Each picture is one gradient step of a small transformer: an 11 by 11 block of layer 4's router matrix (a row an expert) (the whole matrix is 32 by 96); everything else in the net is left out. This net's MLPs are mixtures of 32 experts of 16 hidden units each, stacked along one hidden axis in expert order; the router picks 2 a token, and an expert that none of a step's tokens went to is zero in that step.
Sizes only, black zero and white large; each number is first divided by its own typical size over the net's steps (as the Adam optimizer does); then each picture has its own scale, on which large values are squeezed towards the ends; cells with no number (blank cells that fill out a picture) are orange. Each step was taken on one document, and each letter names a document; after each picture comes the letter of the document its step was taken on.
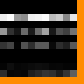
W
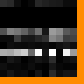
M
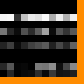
W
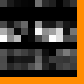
M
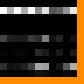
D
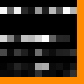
D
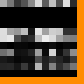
M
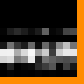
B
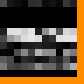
M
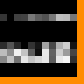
B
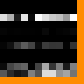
W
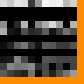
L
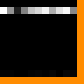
D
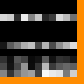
W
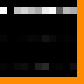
D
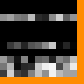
W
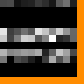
M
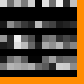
L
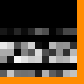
B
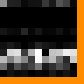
M
